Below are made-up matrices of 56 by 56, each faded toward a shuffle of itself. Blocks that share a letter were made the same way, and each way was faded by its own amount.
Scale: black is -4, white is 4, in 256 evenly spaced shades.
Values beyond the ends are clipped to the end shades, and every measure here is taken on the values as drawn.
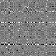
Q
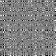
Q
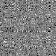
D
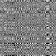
Q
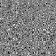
D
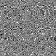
D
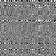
Q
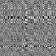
Q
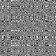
Q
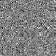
D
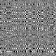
Q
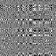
Q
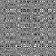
Q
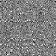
D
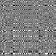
Q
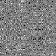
D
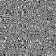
D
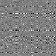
Q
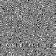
D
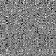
D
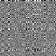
Q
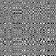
Q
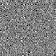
D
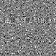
D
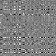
Q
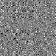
D
